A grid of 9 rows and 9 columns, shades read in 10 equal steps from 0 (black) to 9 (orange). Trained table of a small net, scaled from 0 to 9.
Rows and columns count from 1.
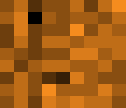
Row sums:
52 49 53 56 54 55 45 59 58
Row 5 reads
6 5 4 5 5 8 8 6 7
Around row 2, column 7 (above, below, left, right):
4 5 6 5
